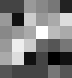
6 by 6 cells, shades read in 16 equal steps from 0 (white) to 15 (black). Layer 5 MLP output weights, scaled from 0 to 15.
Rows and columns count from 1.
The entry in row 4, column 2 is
1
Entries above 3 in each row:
6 4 5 4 5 6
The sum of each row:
56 36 27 37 61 61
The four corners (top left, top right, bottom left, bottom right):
11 13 10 10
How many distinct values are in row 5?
5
